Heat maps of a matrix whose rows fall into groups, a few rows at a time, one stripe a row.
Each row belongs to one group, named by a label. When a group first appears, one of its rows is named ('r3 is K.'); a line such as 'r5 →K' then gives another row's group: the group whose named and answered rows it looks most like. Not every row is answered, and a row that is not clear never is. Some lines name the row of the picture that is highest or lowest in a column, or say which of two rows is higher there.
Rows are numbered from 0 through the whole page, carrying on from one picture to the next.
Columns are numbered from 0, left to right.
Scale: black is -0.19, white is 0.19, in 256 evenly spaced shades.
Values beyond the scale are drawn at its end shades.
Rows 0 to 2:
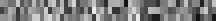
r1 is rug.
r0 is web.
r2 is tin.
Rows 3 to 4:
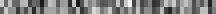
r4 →rug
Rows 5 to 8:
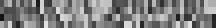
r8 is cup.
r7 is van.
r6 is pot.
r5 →pot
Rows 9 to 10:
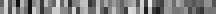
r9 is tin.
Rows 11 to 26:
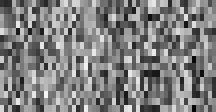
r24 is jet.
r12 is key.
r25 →key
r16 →rug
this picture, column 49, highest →11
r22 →cup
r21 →web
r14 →key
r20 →pot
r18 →van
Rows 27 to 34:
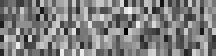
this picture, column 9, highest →33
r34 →van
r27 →pot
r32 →rug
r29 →pot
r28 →tin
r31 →web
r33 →rug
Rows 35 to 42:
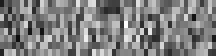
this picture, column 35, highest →39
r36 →key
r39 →tin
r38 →van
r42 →rug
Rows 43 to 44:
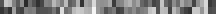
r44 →van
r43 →rug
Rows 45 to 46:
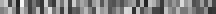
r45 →jet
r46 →tin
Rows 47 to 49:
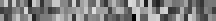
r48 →van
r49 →key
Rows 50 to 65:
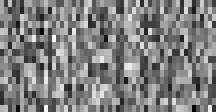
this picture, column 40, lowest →57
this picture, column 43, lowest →57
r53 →tin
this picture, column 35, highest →56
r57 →pot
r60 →cup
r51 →cup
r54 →jet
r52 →web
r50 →cup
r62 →rug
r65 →jet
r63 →rug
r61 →jet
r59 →cup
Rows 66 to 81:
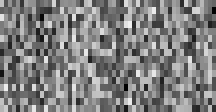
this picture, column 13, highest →66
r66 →cup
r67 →van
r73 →pot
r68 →jet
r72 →van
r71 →jet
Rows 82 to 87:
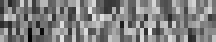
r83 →key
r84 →rug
